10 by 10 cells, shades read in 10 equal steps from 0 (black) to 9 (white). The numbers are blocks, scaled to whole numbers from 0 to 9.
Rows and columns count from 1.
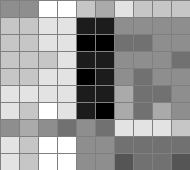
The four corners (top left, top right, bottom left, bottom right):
5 7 8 3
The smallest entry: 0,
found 4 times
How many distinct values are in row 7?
8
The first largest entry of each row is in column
3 3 3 4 3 1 3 7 3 3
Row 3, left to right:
7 7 8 8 0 0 4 4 5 5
